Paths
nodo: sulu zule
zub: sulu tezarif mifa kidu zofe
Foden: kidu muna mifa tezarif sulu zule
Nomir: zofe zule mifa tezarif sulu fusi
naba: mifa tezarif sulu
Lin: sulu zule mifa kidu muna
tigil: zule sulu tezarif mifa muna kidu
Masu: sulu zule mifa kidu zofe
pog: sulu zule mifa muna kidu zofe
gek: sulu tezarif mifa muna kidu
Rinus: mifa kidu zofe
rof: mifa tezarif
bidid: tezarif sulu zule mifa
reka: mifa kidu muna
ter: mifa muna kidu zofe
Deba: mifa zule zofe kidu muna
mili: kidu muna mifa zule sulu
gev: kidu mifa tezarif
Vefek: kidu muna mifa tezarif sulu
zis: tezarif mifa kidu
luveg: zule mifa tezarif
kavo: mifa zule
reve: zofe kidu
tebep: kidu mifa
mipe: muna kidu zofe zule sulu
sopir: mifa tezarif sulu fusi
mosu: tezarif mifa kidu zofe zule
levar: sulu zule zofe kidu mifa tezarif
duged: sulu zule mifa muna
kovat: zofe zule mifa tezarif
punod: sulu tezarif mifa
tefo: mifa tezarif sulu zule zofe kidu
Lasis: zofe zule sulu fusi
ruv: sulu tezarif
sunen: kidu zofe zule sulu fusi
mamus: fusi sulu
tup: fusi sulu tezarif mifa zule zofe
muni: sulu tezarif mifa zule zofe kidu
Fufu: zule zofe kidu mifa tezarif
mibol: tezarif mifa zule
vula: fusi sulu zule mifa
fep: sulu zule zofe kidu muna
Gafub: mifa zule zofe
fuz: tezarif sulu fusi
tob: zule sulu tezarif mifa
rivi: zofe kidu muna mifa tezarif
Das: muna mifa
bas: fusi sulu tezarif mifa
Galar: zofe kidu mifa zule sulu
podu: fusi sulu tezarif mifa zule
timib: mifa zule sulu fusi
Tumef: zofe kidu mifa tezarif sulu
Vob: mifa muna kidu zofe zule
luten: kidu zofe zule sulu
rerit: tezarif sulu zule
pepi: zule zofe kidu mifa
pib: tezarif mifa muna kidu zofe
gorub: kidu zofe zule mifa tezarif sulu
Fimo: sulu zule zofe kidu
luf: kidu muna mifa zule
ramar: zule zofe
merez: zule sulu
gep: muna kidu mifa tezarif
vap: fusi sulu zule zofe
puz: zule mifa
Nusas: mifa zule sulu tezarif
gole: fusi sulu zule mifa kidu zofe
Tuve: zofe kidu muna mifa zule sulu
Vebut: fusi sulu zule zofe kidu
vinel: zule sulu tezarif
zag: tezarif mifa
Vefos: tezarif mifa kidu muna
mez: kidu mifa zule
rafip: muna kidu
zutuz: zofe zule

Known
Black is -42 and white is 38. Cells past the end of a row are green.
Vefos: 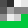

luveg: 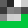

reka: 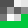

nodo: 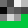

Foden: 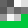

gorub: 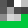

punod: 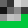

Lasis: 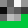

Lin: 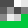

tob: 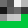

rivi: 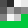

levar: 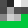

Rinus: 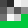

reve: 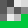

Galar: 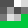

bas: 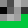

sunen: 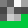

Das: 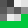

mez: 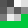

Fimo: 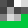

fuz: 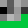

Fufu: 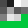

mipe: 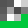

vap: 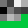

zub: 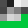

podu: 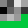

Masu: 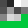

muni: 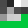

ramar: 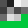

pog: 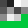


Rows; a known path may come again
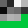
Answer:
tup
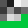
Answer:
ramar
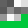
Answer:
Foden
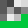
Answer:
reve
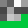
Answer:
sunen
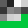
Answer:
luveg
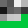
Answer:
tob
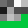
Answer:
Vebut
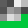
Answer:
Tumef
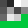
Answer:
pepi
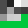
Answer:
muni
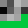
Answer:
bas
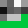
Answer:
timib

